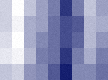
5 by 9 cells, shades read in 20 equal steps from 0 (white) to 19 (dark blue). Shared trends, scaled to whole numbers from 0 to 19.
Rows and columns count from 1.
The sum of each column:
18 6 34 47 61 83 59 34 47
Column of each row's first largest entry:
6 6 6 6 6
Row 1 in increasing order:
0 4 5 5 8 8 11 11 17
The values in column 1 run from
2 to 5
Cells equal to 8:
3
